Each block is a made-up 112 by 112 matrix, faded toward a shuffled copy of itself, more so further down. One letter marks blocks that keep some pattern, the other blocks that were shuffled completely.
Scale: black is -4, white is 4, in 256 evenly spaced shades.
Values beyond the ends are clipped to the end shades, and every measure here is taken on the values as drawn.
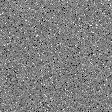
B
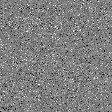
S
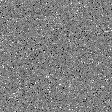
B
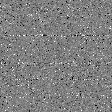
S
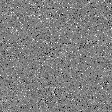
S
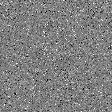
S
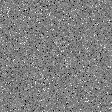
B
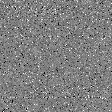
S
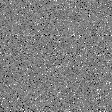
S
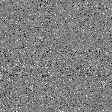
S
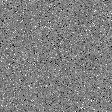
B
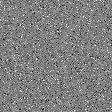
B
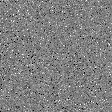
B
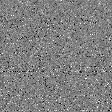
S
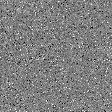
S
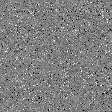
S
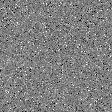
B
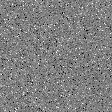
B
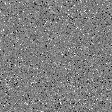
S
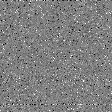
S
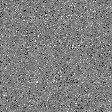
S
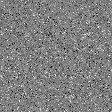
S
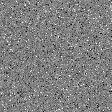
B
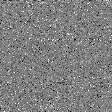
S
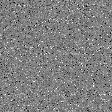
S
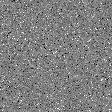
B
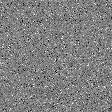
B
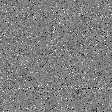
S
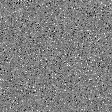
B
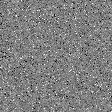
B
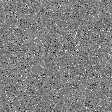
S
